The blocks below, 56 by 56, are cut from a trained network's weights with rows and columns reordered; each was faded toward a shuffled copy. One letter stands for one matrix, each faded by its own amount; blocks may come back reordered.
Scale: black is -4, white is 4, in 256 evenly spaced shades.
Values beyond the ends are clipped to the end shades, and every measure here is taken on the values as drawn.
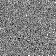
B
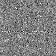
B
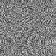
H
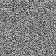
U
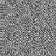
H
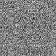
U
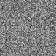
U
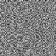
H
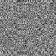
H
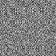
H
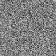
U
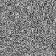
U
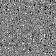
B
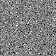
B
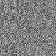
H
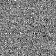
B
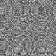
H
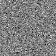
B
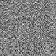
H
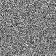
B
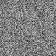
U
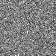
B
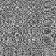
H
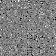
B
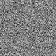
U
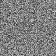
B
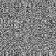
H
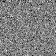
B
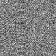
U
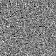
B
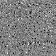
B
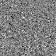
B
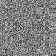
U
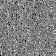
B
